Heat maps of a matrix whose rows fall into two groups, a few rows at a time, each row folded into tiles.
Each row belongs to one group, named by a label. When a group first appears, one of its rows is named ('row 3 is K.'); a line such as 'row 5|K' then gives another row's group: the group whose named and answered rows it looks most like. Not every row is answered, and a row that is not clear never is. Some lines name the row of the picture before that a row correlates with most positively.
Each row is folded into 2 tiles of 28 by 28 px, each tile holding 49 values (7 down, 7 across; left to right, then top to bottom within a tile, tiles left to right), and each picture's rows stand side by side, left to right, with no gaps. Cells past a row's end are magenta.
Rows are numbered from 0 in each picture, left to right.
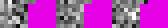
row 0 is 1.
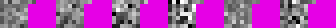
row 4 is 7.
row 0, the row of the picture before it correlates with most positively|1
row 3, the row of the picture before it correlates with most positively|1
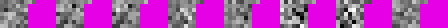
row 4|1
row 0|7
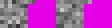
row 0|1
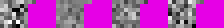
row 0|1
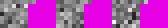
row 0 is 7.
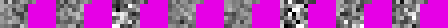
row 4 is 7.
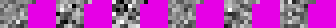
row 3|1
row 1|7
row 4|7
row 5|1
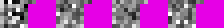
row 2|1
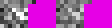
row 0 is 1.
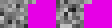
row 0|7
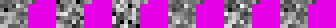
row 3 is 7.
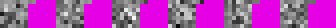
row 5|1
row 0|7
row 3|1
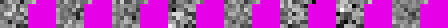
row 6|7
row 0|7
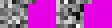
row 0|1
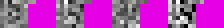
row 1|1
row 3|1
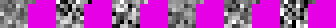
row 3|7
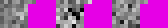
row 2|7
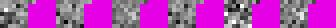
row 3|7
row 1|7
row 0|7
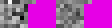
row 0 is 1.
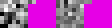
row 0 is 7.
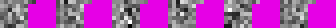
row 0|1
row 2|1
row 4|7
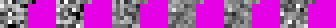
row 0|1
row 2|1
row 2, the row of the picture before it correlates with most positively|2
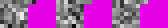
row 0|1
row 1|1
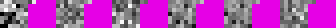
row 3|7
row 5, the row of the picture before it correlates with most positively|0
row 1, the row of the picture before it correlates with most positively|2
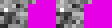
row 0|7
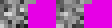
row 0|7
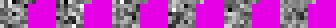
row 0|1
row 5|1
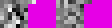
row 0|1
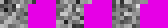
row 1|7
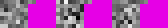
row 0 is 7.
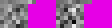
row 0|1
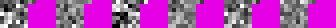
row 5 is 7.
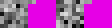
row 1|7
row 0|7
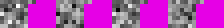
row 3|1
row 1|7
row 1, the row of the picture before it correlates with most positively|0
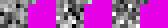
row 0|7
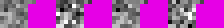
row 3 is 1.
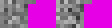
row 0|1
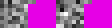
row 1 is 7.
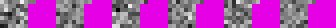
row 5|1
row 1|7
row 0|7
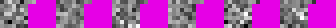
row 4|1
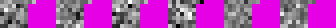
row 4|7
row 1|1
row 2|7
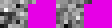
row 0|7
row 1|1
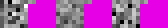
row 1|7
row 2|7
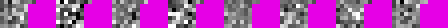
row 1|1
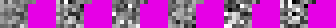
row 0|1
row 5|1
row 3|7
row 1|1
